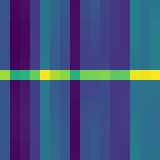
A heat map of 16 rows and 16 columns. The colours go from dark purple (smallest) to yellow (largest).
The middle right is the ninth with the highest average. The values are skewed, with a long tail toward high values. Row 8 stands out from the rest.
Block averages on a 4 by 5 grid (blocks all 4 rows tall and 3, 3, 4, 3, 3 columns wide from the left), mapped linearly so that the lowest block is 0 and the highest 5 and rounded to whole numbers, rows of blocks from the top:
02113
24225
02113
02113
